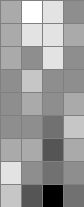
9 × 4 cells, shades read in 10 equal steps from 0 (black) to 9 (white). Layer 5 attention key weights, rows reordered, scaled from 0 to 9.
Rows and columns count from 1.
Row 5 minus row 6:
0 1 1 -1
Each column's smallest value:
5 3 0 4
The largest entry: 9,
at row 1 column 2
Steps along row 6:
same down up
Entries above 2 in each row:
4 4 4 4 4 4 4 4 3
